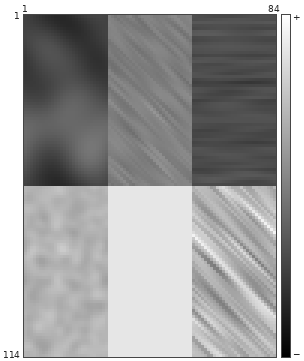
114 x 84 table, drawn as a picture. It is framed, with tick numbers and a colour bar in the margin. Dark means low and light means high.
It is made of 2 by 3 panels. Panel 1,1: low, smooth. Panel 1,2: middling, slanting down to the right, faint in contrast. Panel 1,3: low, streaked across, faint in contrast. Panel 2,1: high, blotchy, faint in contrast. Panel 2,2: very high, flat. Panel 2,3: high, slanting down to the right.
